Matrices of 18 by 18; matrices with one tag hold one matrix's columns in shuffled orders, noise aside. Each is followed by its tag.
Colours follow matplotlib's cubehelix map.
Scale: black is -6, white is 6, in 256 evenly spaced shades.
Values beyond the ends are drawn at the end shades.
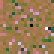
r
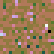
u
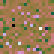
r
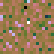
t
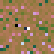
r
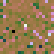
u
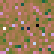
r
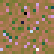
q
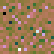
q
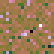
u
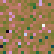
u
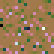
r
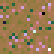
q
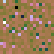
t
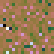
r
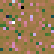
t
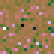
r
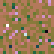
u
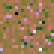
q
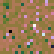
u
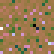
r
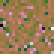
r
